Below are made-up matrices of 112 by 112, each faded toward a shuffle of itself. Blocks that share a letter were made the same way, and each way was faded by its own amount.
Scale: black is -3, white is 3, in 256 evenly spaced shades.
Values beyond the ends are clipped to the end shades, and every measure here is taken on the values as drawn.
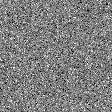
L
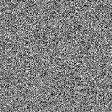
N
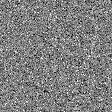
L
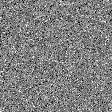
L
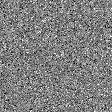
L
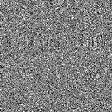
N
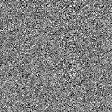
N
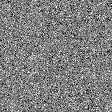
L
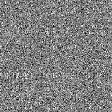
N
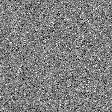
L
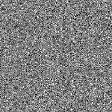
N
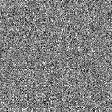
N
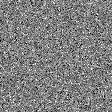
L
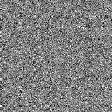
N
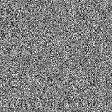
N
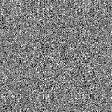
N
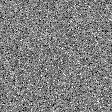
L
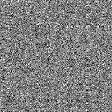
N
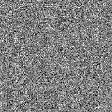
N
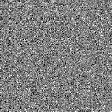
N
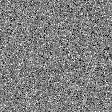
L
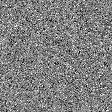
L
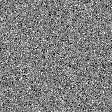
L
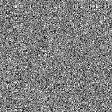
N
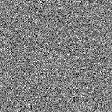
N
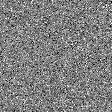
L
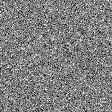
L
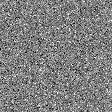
L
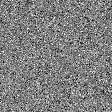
L
